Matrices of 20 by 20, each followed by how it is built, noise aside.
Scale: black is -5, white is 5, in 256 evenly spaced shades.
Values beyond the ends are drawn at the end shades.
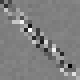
banded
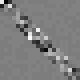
banded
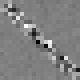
banded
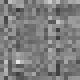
low rank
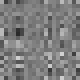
low rank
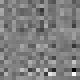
low rank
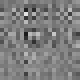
low rank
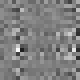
low rank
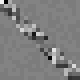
banded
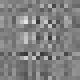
low rank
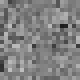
low rank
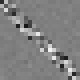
banded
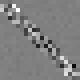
banded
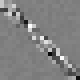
banded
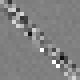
banded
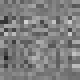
low rank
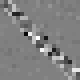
banded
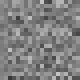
low rank
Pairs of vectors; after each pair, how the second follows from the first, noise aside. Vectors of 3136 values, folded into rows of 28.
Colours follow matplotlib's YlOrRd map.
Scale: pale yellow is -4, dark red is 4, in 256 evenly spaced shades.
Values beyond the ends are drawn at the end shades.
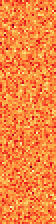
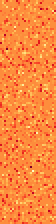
partly zeroed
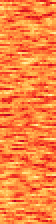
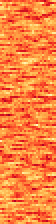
copied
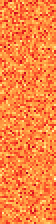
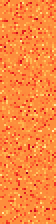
partly zeroed
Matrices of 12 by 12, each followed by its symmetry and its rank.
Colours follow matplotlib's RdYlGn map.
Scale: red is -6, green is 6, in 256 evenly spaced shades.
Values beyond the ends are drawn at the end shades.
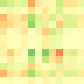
neither, rank two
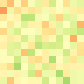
neither, full rank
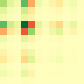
symmetric, rank one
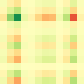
neither, rank one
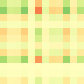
neither, rank one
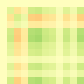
symmetric, rank one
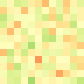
neither, full rank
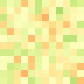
neither, full rank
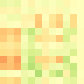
neither, rank two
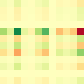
neither, rank one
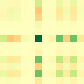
symmetric, rank one
